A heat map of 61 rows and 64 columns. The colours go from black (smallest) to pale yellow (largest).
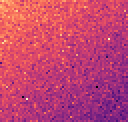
The halves do not mirror each other. The ninth with the highest average is the top left. The texture is fine-grained noise. There is an overall slope up to the top left. The bottom right is the ninth with the lowest average.
